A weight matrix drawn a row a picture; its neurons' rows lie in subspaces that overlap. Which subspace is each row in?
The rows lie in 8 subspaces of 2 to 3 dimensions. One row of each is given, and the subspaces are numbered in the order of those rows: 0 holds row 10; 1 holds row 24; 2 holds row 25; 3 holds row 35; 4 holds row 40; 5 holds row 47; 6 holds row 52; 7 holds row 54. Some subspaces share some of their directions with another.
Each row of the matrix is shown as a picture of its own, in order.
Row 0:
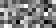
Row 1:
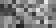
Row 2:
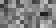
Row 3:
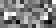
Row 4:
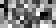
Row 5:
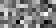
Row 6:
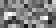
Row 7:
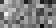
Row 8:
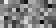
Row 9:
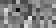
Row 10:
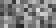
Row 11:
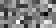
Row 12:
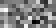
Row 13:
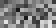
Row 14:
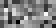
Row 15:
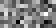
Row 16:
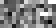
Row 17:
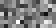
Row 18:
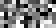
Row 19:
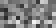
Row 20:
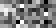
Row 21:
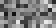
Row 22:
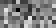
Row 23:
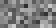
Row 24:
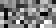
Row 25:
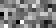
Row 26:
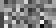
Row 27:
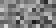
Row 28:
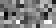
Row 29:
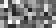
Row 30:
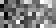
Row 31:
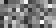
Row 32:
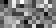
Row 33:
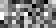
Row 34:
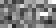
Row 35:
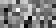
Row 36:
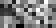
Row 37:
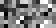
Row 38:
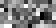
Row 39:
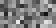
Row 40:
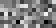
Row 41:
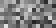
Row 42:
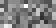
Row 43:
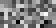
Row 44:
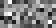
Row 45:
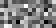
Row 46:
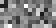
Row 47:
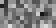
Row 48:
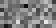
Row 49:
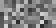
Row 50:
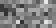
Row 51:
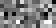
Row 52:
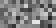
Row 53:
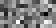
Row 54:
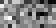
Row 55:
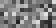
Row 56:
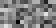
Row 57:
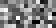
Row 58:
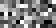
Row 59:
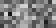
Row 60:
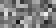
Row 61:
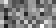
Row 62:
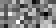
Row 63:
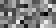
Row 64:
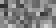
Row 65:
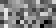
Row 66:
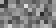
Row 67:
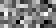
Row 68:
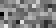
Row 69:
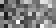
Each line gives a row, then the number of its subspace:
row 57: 6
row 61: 1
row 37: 7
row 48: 5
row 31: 1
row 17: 2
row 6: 6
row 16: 7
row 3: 6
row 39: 4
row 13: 3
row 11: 0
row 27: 3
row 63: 6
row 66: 4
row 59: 4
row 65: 1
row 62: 0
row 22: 3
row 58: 4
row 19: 6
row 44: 7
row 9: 3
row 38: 5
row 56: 4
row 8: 1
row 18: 0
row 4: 5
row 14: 5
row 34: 7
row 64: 4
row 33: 2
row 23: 6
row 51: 6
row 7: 7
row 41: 3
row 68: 2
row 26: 1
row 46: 5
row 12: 3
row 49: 1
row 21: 0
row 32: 1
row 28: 6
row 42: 5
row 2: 4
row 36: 0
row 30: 7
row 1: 0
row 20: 0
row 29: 5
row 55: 3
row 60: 3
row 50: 0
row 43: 1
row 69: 7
